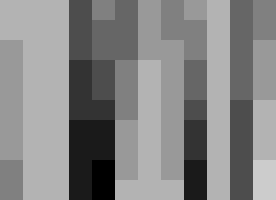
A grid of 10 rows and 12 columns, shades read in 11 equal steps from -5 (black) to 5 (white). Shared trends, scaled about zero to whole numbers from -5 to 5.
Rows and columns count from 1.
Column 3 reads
2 2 2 2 2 2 2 2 2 2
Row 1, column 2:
2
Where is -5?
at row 9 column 5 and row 10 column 5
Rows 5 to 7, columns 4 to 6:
-3 -2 0 / -3 -3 0 / -4 -4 1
